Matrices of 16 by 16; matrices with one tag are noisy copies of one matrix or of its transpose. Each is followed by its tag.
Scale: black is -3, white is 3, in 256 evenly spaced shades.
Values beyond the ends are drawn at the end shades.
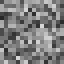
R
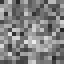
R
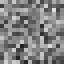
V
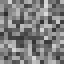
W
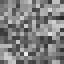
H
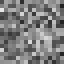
R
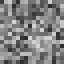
R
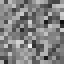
V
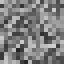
V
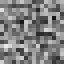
W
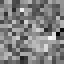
R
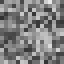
R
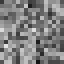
H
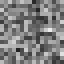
W
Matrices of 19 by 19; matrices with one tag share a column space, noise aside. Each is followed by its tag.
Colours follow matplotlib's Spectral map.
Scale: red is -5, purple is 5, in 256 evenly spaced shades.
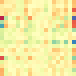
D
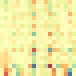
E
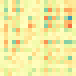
D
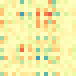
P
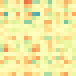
P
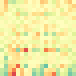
E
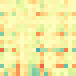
E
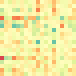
D
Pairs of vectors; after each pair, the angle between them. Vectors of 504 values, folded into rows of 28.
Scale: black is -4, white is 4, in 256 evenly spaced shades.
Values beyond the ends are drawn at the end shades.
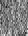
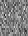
orthogonal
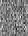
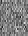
nearly opposite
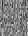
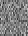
orthogonal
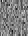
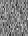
orthogonal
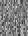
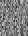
nearly opposite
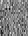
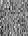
nearly parallel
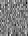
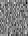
nearly parallel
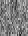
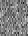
partly opposed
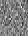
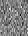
nearly parallel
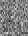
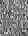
partly aligned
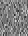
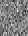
partly opposed
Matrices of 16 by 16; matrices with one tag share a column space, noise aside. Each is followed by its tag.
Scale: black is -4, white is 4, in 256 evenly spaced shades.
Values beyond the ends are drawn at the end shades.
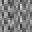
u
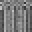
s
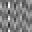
u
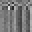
s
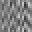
u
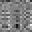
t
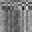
s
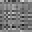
t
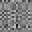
t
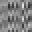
u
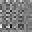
t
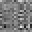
t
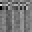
s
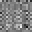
t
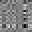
t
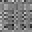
t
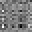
t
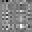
t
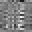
t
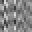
u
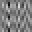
u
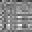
t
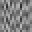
u
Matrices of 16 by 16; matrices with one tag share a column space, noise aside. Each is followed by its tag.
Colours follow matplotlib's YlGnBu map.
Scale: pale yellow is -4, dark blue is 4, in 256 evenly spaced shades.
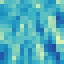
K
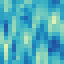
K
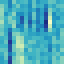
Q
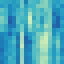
Q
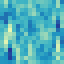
K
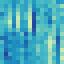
Q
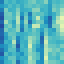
Q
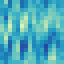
K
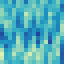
K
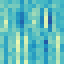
Q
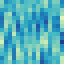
K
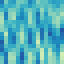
K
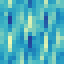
K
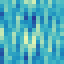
K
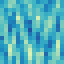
K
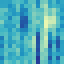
Q
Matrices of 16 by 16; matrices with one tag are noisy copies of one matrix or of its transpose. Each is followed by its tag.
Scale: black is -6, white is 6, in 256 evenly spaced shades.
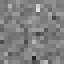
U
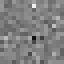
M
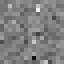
U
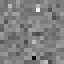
U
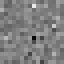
M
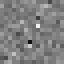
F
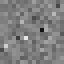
F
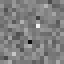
F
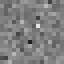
F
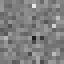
M
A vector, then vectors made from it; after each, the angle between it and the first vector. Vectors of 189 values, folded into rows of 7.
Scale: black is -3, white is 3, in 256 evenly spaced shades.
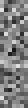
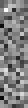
partly opposed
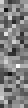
nearly parallel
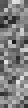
orthogonal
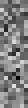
partly aligned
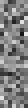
nearly parallel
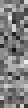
partly aligned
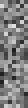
partly aligned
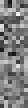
partly aligned
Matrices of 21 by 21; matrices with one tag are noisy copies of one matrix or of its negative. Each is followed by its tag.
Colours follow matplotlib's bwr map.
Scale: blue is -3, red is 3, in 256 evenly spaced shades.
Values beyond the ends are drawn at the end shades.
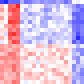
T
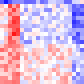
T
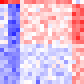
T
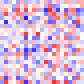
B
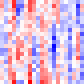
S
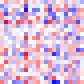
B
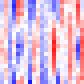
S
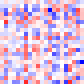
B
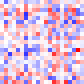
B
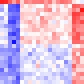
T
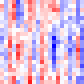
S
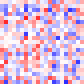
B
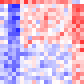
T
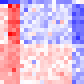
T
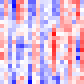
S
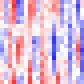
S
